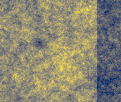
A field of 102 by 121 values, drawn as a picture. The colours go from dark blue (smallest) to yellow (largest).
The left part is higher, up to a seam about 80% of the way across. The ninth with the lowest average is the bottom right. There are no regular stripes.
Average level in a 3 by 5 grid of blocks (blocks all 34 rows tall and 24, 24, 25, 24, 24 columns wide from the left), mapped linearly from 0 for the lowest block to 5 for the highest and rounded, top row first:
4 4 4 5 1 | 4 4 5 5 1 | 4 4 5 4 0
